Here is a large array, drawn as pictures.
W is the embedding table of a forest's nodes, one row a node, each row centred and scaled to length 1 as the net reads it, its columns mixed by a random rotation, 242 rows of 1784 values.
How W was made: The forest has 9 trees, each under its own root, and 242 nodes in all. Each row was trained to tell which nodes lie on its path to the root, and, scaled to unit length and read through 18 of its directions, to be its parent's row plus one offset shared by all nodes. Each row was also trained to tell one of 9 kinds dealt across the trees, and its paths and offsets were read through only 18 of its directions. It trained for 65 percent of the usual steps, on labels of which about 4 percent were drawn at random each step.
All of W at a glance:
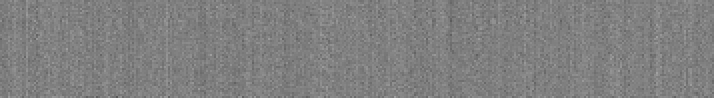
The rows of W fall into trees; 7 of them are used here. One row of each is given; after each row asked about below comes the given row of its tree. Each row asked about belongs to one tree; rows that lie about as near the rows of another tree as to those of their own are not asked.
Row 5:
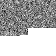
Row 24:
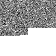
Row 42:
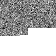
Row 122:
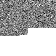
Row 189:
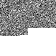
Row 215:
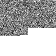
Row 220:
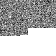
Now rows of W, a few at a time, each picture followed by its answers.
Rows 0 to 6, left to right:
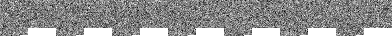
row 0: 42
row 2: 42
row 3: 5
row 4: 215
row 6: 24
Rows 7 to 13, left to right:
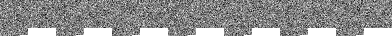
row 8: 42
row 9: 220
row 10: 5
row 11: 122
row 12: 24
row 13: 24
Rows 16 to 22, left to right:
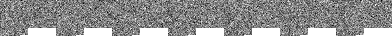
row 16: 42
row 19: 5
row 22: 215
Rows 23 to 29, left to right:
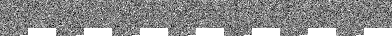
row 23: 5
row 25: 42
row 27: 215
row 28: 122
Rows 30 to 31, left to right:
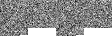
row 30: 215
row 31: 42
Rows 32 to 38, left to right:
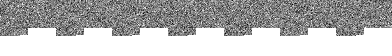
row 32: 189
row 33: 215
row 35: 24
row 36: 24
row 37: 5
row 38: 24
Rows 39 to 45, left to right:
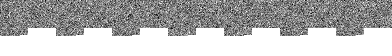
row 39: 215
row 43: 42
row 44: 24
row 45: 24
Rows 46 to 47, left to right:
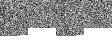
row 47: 215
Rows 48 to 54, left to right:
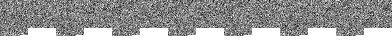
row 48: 42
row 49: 215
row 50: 189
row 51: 5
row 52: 215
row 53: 42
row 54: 189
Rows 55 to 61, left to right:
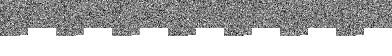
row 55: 5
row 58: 24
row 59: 215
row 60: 42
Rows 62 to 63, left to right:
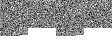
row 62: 42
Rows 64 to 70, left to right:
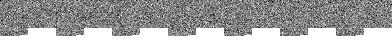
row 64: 24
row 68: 220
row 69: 220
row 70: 215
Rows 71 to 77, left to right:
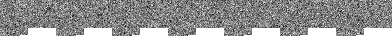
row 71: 122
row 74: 220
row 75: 5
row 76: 42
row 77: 42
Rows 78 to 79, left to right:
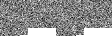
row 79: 24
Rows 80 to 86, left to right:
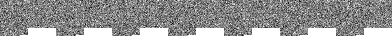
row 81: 24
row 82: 24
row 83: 24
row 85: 42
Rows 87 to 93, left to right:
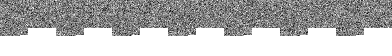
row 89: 215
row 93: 24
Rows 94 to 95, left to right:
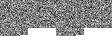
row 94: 122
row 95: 24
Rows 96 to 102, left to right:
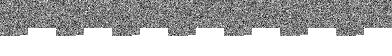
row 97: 122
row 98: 122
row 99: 24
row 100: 122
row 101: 24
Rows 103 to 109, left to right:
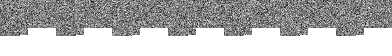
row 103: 215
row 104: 215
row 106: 24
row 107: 215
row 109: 220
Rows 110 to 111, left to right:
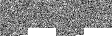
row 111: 24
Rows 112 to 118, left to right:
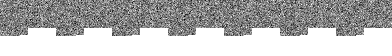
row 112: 5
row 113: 122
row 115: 24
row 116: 42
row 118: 220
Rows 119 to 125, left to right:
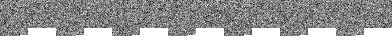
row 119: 215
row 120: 189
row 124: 215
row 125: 189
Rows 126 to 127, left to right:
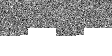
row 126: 42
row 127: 24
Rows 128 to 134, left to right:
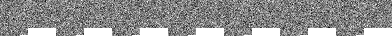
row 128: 215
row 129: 5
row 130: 24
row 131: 24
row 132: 122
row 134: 220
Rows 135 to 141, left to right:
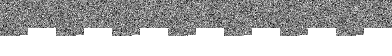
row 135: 215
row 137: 189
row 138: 220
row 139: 5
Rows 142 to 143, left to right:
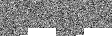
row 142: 215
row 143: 215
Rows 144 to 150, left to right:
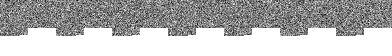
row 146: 42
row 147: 220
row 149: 42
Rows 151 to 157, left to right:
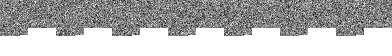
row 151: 220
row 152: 215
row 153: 215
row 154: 42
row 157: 220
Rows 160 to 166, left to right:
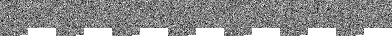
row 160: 24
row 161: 24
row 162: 215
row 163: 24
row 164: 215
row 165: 215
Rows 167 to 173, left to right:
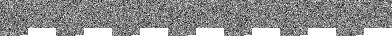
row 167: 42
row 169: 215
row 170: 42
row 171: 42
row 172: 215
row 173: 122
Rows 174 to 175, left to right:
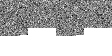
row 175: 42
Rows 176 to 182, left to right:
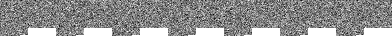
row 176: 42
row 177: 42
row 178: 24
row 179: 215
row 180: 24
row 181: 42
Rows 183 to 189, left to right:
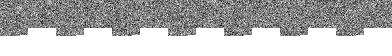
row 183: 122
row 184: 189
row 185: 215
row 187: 24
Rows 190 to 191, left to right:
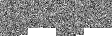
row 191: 215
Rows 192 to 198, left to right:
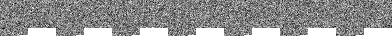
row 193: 42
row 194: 24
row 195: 215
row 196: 42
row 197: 24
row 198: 5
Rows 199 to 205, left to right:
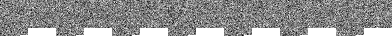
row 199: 220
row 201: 215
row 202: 215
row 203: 215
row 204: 24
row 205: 5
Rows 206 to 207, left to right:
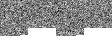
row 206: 42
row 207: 42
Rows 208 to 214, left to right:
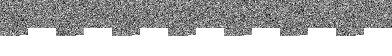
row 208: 42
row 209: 24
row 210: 42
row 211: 42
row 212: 42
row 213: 24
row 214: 42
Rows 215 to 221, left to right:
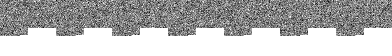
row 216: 24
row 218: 220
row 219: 5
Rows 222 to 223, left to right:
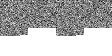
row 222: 122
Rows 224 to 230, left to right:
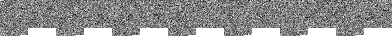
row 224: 189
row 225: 42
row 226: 24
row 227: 42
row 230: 42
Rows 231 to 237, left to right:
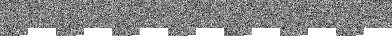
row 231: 215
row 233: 24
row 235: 24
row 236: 42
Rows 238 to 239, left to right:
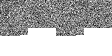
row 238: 215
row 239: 215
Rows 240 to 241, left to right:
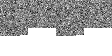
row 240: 215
